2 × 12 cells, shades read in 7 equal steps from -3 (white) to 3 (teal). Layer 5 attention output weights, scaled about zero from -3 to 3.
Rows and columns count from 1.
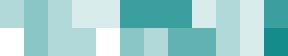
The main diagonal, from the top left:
-1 0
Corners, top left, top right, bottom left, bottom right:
-1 2 -3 3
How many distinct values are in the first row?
4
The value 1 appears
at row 2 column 8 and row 2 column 9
